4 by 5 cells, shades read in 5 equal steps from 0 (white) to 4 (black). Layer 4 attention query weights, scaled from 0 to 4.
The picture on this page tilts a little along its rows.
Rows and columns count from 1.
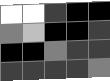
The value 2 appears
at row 2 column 1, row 3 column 3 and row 4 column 5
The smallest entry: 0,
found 2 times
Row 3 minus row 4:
1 1 -1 0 1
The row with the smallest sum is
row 1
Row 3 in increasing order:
2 3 3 4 4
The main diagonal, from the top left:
0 1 2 3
